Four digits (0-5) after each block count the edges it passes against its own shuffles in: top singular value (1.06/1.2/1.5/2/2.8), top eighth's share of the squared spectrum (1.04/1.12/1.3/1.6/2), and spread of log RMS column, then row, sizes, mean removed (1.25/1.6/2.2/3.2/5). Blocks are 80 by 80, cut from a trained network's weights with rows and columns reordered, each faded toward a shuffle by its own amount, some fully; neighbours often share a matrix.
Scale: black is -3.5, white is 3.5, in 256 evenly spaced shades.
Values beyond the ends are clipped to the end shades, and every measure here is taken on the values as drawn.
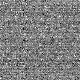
3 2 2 0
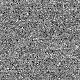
1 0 0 0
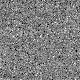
0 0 0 0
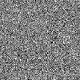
3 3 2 2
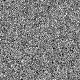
1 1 0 0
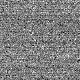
3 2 1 0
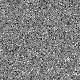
0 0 0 0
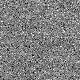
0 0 0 0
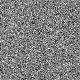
2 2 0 0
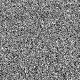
2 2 1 0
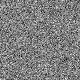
0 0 0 0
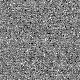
1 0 0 0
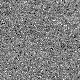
0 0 0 0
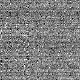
3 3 2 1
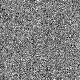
1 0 0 0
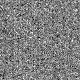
1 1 0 0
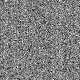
1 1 0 0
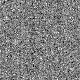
1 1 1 0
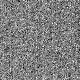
1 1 0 0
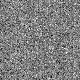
1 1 0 0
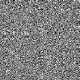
3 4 2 2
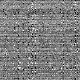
4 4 3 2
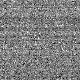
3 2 1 0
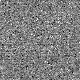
1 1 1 0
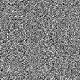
3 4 2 1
